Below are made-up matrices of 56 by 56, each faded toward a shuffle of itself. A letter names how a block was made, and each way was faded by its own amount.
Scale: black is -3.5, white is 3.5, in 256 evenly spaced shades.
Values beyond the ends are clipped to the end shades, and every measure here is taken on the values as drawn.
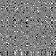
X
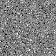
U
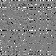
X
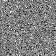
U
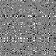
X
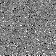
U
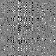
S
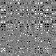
X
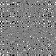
X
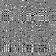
X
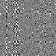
S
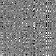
S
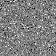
U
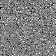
U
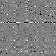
X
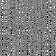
S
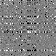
X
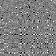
X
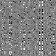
S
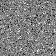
U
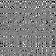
X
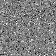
U
